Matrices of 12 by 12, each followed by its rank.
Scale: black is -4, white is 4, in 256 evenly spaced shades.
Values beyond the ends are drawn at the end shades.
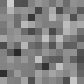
full rank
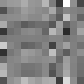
two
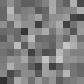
full rank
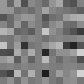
two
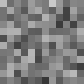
full rank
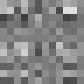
two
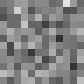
full rank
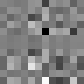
two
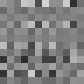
two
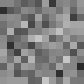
full rank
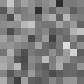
full rank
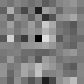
two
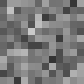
full rank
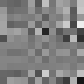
two
